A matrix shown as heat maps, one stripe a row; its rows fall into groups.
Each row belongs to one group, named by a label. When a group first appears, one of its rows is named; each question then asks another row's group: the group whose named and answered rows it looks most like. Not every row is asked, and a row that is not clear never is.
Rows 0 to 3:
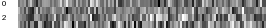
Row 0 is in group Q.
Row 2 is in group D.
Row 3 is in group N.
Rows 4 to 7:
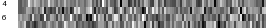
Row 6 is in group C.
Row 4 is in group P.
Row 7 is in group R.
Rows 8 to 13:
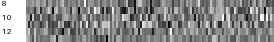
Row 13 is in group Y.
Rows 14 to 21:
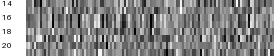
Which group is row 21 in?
Q
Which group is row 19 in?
Q
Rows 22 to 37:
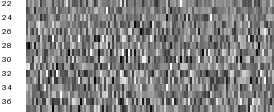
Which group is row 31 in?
Y
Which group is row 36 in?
N
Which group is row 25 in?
P
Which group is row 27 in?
C
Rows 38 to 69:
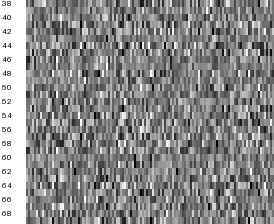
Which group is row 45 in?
N
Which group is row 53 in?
N
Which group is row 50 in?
R
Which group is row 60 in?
P
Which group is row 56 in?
R
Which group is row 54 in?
C
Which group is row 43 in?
Y
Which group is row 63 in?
Y
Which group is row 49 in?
P
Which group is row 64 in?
C
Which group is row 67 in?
Y
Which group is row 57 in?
N
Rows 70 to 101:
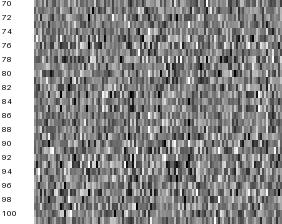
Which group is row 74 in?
R
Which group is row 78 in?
C
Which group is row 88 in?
R
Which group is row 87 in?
D
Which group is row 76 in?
N
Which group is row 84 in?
D
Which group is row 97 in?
N
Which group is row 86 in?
R
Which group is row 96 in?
Y
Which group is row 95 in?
Q
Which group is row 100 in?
Y
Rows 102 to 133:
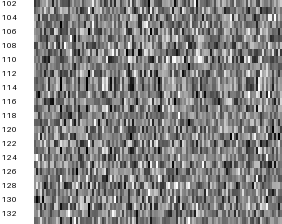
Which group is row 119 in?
D
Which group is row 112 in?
N
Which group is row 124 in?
Y
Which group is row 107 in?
D
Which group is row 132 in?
Q
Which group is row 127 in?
C
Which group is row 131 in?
N
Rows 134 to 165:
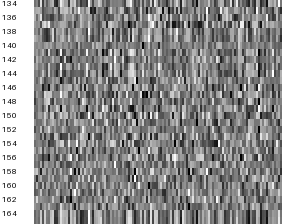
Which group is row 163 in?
D
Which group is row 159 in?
D
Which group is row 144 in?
C
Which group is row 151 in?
P
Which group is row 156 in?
D
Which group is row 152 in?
Q
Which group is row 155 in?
R
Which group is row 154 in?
Q
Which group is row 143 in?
C
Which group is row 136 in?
R
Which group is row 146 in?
D
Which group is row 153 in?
N
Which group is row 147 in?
P
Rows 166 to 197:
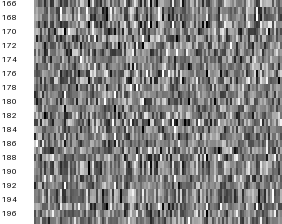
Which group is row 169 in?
N
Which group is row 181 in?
Y
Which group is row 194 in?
C
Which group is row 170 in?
Y
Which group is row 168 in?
C
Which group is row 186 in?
Y
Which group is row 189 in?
N
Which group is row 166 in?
N
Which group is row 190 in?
N
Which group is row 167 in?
C
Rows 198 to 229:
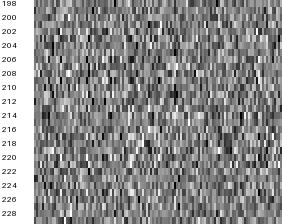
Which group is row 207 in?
P
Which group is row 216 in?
R
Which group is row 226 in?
R
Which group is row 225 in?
C
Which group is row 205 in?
Q
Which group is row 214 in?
D
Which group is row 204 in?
R
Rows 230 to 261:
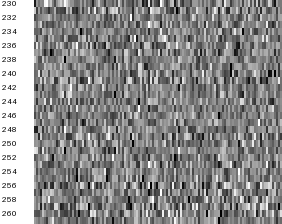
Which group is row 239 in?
P
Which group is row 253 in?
R
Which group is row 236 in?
P
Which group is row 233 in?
R
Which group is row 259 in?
N
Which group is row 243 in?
Y
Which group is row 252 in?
Q
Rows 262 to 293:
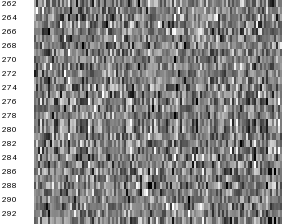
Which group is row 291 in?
D
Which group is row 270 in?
Q
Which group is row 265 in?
C
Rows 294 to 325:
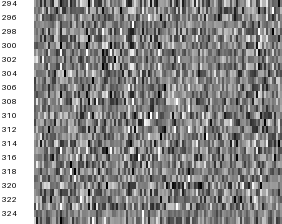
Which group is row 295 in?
C
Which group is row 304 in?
Y
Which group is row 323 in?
P
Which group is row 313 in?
R
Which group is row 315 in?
C
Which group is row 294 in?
N
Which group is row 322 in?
R
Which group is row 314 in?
N
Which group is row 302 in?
Y
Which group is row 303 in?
C
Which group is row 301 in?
C
